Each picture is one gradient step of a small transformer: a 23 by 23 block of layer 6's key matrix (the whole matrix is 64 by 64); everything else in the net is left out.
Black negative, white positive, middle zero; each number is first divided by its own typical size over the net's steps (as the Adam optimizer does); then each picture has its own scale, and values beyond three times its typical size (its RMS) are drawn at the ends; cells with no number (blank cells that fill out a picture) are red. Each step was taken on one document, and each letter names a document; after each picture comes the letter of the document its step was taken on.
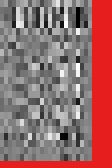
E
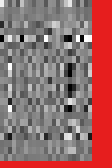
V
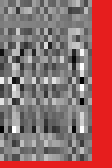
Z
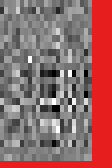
V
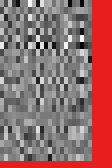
Z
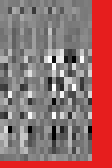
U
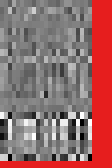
U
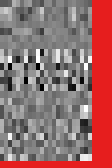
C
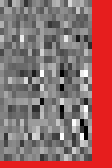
V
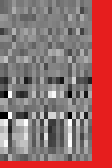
U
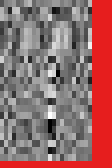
C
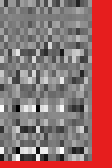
Z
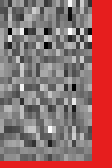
V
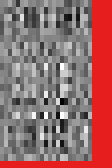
E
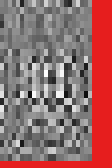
V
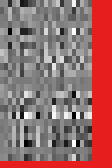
U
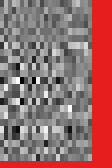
Z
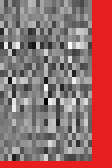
Z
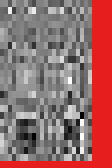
U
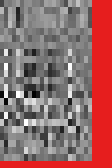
E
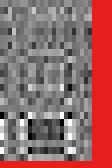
U
